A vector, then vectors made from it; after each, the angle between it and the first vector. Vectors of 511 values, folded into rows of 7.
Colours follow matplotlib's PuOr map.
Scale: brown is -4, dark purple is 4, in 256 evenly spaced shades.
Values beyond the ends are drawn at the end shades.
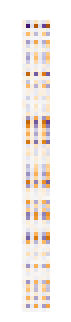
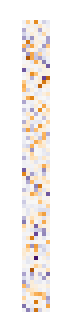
orthogonal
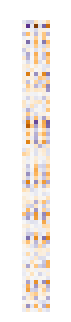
nearly parallel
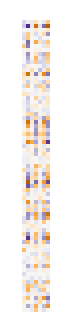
nearly parallel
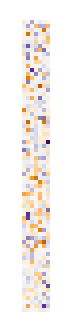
partly aligned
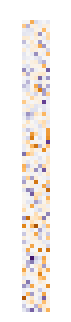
orthogonal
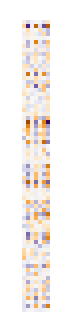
nearly parallel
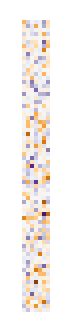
partly aligned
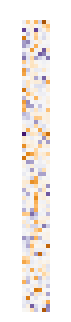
orthogonal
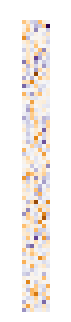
partly opposed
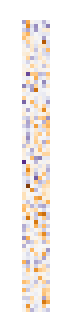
partly opposed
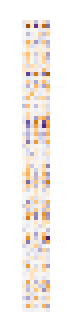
nearly opposite
